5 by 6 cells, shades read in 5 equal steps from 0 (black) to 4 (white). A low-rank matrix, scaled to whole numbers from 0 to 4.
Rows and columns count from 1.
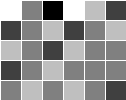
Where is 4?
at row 1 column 1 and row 1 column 4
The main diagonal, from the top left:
4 2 1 2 2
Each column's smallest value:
1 2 0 1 2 1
